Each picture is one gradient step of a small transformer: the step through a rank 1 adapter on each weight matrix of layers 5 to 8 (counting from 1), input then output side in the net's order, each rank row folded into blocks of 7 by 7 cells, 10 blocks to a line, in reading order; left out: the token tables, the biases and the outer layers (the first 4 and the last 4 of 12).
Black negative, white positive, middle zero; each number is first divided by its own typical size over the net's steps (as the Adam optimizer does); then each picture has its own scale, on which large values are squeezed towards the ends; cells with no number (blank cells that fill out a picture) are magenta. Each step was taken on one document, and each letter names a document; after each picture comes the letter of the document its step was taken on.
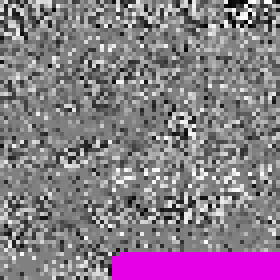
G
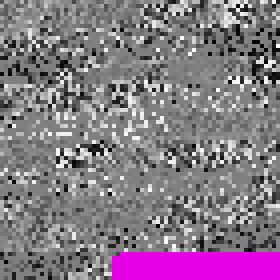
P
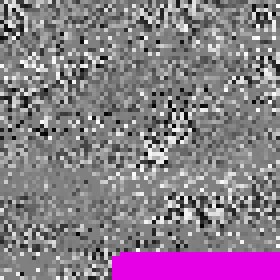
G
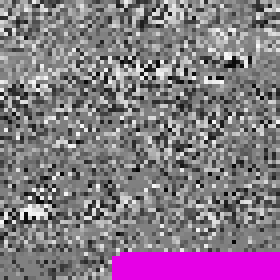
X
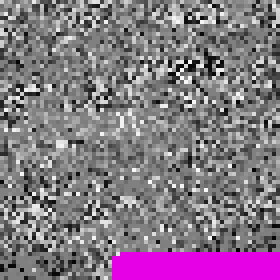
X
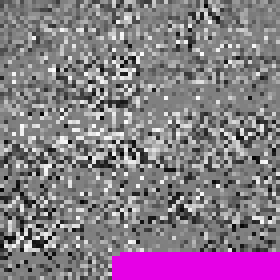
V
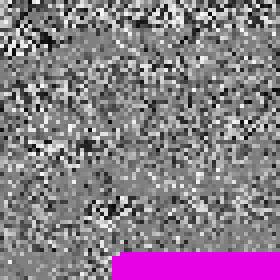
X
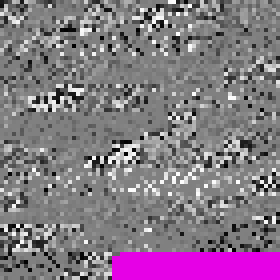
V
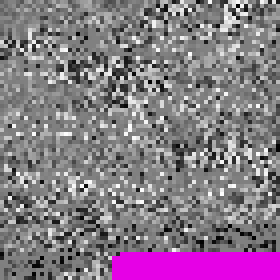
P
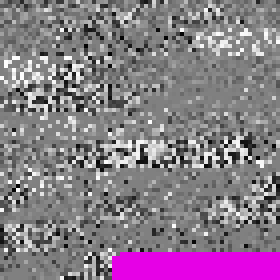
V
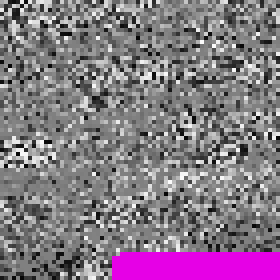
G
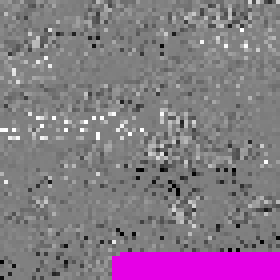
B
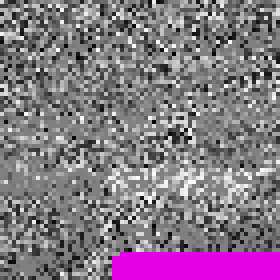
G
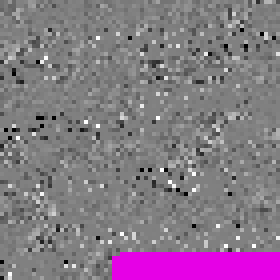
B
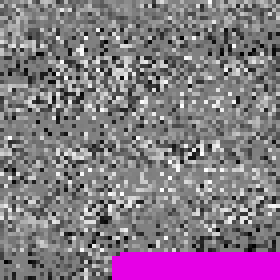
P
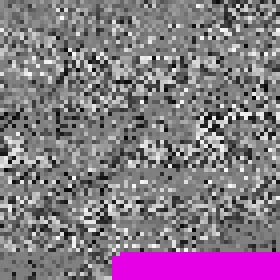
P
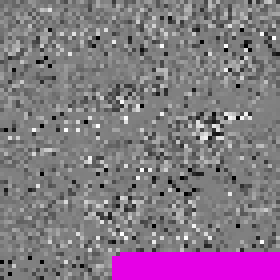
B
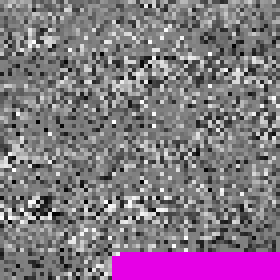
P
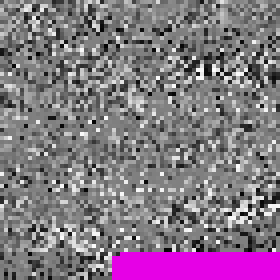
P
